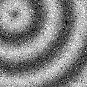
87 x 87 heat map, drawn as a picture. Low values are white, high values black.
Slope: none. Seam: none. Rings: centred on the top left. Mirror symmetry: none. Odd rows or columns: none.
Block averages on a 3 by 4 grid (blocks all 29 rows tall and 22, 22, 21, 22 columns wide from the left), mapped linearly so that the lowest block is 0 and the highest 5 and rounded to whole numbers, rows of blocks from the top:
0 5 2 3 / 4 3 5 2 / 4 4 3 5
